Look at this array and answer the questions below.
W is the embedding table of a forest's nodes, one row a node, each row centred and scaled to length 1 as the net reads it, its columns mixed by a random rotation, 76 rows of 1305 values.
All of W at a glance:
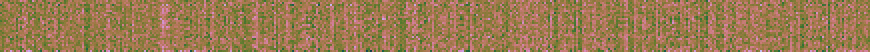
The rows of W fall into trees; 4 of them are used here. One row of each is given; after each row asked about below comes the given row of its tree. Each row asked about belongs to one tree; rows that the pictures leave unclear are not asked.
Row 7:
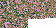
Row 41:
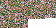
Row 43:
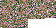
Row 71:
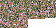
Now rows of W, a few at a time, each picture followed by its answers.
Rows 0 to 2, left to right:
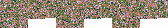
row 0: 71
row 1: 41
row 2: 41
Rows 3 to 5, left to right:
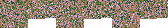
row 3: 43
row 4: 43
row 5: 71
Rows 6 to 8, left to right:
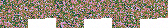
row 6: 7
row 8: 7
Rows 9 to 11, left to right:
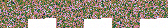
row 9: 43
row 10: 41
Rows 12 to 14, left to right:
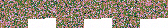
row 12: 43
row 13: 41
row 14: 7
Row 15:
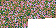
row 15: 41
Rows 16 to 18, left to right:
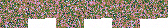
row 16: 7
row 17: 7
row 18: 71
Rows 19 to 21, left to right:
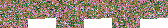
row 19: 71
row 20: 7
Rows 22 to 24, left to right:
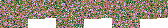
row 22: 43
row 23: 41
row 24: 71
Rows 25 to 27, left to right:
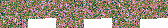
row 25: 41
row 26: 71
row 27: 41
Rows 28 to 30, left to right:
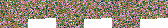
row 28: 41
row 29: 41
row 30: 41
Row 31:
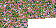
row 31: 71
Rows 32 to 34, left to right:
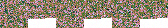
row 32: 7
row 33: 71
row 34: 71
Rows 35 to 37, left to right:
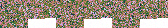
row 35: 7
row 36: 43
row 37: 41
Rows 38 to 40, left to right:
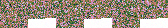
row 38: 41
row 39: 7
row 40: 7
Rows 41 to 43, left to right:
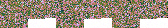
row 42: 7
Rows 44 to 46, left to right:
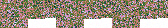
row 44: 71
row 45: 43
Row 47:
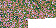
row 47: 71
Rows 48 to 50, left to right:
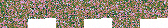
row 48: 41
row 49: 7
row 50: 71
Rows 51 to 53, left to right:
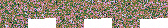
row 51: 7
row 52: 41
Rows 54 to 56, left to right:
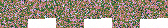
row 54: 41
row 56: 41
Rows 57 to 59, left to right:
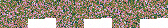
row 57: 43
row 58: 43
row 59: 43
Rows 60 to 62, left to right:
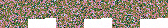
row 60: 43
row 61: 41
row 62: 7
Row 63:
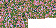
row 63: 7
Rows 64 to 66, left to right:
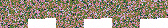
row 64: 41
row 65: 43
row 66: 41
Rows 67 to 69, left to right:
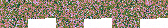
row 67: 7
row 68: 41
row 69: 7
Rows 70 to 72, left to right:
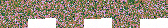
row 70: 41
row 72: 43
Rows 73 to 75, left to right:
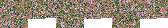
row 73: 43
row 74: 7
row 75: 7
